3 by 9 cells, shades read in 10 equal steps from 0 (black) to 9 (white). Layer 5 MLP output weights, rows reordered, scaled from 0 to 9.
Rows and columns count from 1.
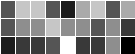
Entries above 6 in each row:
3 1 1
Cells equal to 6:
2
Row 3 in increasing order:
0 1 2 2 2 2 3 5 9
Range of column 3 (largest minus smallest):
5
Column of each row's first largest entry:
2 4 5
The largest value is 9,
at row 3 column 5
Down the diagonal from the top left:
3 5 2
